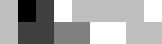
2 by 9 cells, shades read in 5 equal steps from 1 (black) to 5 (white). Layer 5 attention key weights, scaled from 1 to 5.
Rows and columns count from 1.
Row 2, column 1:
4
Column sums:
8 3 4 8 7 9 9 8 9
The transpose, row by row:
4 4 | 1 2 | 2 2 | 5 3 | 4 3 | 4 5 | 4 5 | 4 4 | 5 4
